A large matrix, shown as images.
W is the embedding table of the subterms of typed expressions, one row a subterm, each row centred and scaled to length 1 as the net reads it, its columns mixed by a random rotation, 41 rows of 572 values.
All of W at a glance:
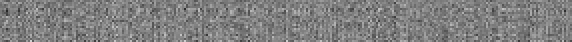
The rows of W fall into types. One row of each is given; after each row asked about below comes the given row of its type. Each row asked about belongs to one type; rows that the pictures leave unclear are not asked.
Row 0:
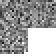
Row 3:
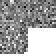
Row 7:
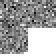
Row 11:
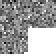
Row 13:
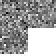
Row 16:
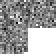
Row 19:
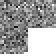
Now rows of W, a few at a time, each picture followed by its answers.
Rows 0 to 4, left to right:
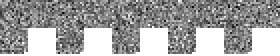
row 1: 13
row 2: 16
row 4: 7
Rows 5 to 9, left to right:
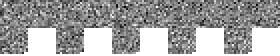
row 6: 19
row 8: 11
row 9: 11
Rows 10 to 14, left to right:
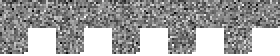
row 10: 11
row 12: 7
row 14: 11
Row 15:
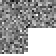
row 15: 13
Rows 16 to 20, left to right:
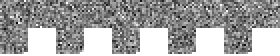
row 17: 3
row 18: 0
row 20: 7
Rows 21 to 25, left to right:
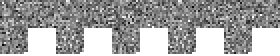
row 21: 3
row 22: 3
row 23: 16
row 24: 3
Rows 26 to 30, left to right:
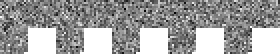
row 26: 16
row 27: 0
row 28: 11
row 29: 13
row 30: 19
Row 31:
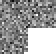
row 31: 13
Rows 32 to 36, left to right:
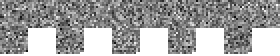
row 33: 16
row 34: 0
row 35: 0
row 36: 19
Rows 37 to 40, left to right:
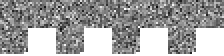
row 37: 0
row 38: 16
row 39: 19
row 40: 0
